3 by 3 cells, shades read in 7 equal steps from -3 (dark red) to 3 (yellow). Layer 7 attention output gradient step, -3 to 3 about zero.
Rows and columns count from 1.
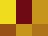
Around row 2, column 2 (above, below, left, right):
-3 1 3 1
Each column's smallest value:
-1 -3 0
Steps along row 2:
down up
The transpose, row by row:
3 3 -1 | -3 -3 1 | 1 1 0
